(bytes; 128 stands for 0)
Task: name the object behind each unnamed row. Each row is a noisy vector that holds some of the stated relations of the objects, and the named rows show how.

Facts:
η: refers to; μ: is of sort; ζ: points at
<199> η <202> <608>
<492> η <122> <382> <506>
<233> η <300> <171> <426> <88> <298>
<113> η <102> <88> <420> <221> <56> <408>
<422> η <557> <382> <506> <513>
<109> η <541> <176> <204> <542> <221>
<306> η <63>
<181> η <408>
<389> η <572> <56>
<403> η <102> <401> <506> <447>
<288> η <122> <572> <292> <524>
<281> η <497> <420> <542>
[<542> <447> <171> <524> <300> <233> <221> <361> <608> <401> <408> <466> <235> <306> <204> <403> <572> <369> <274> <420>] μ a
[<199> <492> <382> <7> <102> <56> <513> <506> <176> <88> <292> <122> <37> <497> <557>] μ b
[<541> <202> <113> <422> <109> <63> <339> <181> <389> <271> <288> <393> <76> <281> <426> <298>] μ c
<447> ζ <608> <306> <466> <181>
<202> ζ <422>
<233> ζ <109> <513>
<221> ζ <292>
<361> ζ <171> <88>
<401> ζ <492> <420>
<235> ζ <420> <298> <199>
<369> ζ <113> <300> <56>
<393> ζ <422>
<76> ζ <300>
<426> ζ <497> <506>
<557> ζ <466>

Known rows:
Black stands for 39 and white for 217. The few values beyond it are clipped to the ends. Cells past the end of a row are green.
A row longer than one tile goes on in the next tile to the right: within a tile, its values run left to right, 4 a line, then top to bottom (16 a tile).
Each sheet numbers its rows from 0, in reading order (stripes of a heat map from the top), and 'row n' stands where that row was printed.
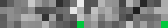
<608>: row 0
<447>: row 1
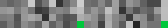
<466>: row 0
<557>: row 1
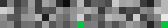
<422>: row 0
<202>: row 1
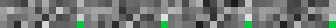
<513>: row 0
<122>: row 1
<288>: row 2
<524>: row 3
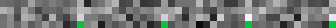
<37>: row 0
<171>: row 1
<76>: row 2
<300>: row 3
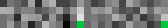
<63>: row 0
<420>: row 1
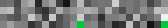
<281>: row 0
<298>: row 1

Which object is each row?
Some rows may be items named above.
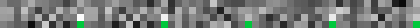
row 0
<426>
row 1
<426>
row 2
<401>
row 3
<56>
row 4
<422>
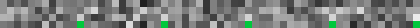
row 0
<506>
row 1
<109>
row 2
<492>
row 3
<221>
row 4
<88>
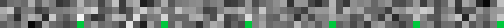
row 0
<76>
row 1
<109>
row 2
<204>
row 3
<403>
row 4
<408>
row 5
<422>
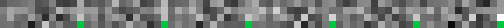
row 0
<524>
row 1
<274>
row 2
<542>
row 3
<497>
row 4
<420>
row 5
<541>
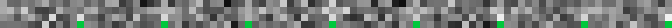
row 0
<497>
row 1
<389>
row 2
<361>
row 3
<181>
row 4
<113>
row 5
<298>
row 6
<102>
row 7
<292>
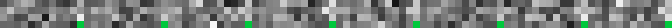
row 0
<300>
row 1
<542>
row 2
<233>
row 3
<608>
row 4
<306>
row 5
<572>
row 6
<202>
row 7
<199>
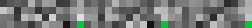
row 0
<393>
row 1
<235>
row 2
<369>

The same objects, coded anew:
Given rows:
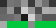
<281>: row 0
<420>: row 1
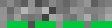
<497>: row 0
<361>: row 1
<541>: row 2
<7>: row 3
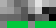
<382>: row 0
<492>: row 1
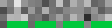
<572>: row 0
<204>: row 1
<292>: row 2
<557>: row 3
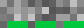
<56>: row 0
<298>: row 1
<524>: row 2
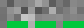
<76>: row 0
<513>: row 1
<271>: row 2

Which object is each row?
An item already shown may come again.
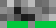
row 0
<403>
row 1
<557>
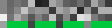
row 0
<88>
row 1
<447>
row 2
<369>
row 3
<420>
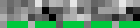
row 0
<176>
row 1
<422>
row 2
<572>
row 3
<300>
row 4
<492>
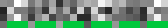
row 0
<389>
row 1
<306>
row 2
<113>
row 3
<288>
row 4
<506>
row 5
<389>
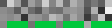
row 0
<199>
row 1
<524>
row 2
<292>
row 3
<181>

